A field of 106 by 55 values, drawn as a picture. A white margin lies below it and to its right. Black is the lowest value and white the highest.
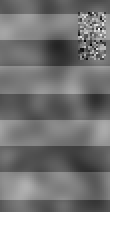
Stripes: horizontal, repeating 4 times. Roughest part: top right. Odd patch: rougher, in the top right.
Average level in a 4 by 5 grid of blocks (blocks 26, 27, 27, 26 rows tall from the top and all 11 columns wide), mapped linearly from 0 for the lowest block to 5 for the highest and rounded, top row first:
5 4 1 3 5
3 4 1 3 2
4 2 2 2 4
5 4 3 1 0
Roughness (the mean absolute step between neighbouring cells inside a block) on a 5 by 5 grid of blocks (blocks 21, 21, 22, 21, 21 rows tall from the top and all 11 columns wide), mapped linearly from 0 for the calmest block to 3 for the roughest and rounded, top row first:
0 0 0 2 3 / 0 0 0 1 2 / 0 0 0 0 0 / 0 0 0 0 0 / 0 0 0 0 0
